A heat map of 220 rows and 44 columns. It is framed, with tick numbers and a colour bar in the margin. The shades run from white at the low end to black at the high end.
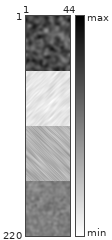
It is made of 4 by 1 panels. Panel 1,1: high, blotchy. Panel 2,1: very low, slanting up to the right, faint in contrast. Panel 3,1: low, slanting down to the right, faint in contrast. Panel 4,1: middling, blotchy, faint in contrast.
